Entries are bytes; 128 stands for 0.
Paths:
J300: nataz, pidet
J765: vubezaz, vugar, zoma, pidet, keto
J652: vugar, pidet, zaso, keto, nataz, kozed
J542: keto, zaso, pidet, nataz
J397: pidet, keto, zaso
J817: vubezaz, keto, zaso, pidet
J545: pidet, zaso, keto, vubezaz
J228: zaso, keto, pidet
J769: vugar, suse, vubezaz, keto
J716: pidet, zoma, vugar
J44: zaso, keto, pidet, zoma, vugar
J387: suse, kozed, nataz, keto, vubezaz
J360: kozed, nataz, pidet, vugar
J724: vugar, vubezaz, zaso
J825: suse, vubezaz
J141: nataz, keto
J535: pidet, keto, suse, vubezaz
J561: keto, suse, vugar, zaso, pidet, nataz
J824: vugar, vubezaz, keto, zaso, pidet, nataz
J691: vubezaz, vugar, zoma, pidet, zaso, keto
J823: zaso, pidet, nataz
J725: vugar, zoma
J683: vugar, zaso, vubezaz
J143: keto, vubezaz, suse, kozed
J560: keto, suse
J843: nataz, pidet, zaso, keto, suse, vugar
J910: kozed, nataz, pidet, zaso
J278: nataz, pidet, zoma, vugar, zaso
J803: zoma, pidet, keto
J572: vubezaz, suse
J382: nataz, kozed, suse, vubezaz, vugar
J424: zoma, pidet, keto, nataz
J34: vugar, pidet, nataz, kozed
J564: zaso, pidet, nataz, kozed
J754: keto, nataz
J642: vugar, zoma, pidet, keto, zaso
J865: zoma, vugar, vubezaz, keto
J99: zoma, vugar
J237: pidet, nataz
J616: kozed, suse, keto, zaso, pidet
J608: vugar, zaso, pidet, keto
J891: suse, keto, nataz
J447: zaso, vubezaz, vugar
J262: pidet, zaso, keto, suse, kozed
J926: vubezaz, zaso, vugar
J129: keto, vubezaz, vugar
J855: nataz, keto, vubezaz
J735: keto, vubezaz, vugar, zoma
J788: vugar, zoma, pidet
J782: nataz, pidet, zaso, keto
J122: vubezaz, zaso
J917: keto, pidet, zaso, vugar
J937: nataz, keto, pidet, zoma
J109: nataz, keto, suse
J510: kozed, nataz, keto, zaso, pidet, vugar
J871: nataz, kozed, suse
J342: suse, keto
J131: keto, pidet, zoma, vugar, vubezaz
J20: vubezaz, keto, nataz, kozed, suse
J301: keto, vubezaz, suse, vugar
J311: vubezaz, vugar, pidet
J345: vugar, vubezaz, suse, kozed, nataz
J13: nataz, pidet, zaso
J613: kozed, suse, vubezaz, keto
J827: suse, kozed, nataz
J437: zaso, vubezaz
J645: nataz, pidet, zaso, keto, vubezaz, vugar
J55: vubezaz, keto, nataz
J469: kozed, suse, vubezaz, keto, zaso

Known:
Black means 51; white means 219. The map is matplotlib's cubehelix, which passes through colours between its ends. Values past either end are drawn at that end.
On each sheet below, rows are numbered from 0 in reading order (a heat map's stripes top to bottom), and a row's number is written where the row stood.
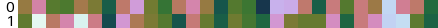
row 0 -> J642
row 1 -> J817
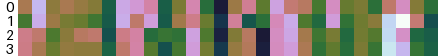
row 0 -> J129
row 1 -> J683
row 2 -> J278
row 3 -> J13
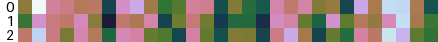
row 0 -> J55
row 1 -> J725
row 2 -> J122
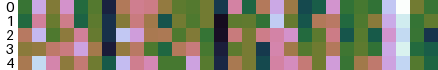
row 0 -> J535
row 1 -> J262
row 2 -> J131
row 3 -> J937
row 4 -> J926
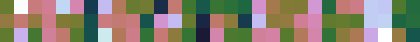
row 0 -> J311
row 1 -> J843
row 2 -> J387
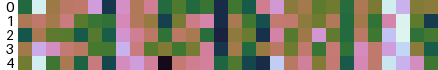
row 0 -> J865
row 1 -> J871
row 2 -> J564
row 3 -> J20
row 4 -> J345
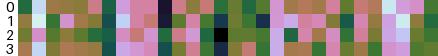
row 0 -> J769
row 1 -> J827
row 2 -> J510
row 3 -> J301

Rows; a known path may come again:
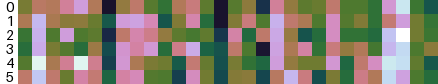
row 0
J937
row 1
J129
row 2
J535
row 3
J447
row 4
J817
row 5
J122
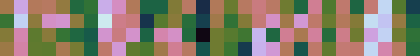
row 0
J560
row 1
J342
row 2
J510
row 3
J642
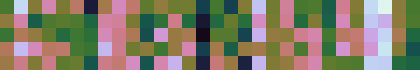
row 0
J424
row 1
J910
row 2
J652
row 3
J20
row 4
J843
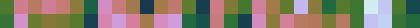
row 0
J782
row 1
J44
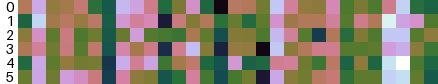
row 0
J917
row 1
J769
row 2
J397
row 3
J382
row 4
J437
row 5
J300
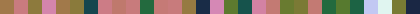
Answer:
J855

